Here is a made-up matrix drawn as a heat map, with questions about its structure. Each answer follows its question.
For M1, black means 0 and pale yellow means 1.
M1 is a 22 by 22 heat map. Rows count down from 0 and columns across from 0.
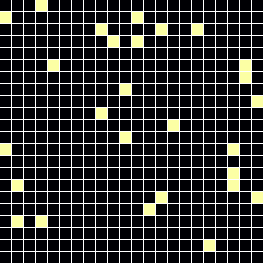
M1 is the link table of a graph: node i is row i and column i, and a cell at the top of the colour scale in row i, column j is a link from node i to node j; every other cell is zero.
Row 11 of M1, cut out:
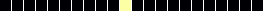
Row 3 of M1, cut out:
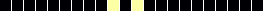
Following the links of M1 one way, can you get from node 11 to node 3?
no
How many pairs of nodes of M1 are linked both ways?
0
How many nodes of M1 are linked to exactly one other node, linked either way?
3
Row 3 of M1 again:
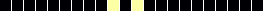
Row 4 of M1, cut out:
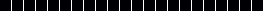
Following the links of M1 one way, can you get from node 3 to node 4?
no
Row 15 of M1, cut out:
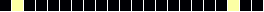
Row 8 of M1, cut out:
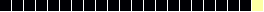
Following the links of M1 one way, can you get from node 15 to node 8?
yes
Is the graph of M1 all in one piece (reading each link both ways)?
yes
